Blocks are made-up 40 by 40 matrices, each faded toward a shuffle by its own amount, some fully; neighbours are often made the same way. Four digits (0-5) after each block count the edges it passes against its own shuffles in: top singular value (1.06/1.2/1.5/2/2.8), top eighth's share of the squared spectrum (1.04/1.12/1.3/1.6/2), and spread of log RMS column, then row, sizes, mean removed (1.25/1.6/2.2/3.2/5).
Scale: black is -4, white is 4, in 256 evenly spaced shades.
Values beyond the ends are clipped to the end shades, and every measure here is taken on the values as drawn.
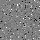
2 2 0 0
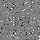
2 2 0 1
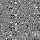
3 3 1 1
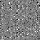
3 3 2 0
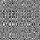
4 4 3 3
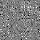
3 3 1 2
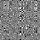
4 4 2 2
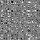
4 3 2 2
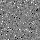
0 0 0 0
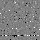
3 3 0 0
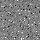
1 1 0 0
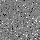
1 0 0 0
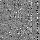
2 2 2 0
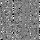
2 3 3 0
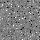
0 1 0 0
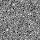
0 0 0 0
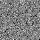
0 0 0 0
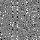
3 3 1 0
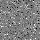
0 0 0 0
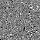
2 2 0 0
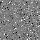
1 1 0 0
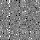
3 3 2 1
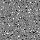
0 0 0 0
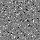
1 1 0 0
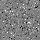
0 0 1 0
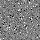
0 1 0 0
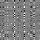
4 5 3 2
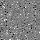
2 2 1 0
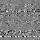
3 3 0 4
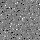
0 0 0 0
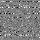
2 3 0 3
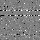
3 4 0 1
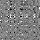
3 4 2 2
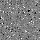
2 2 0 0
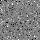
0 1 0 0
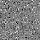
3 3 1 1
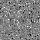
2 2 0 0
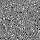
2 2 0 0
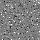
2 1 0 0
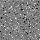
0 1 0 0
